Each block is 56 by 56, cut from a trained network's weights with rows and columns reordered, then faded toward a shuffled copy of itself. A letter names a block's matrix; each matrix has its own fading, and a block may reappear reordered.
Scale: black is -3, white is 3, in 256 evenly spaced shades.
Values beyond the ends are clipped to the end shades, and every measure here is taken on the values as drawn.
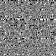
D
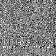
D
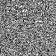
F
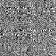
D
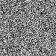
F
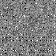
D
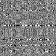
D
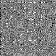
D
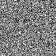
F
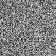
F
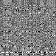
D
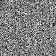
F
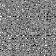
D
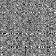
D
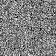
F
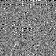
D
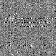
D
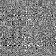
D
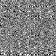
D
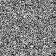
F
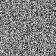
F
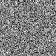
F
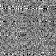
D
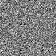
F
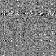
D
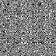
D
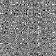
D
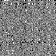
D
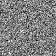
F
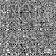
D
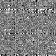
D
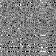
D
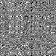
D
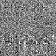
D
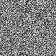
F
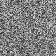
F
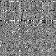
D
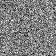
F
